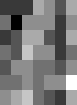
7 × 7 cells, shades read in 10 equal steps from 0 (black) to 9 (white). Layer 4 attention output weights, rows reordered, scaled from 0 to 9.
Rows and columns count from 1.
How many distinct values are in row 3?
3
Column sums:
24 23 37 34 30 19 41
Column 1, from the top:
2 4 2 4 3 4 5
